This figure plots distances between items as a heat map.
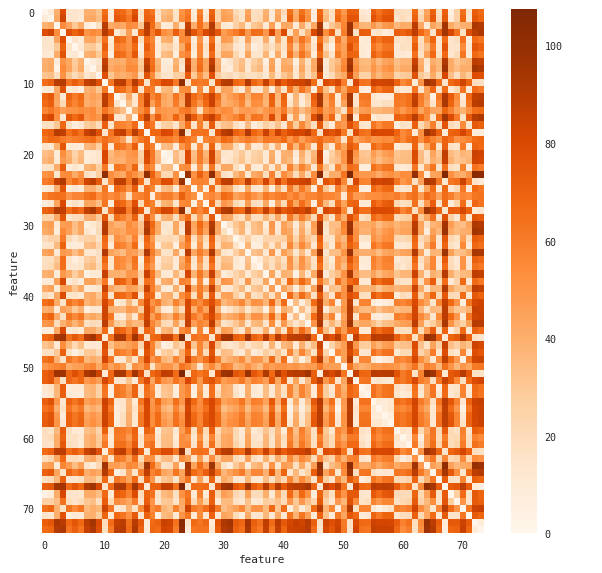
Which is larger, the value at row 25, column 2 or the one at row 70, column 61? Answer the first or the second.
the second
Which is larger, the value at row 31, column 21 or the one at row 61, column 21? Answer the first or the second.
the second
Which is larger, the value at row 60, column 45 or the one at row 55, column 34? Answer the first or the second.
the second
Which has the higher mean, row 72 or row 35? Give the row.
72
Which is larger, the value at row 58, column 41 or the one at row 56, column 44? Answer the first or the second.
the second
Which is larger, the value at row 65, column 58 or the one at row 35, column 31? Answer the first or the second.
the second
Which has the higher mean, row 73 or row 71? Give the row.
73
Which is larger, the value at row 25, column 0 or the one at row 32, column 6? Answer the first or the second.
the second
